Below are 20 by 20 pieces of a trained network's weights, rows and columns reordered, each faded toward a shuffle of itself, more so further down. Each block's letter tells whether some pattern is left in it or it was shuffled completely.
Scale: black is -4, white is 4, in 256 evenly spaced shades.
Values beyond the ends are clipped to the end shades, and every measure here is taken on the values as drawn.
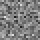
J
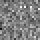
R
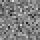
R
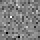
R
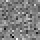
R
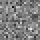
J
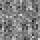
J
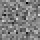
J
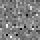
R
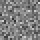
R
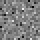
R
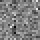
J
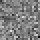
R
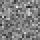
J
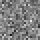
R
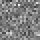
J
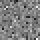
R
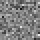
R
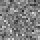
R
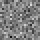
R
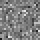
R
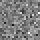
R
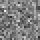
R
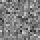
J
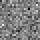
R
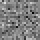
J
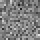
J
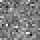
R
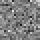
J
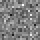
J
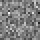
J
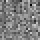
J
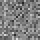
J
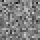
R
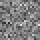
R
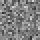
R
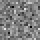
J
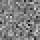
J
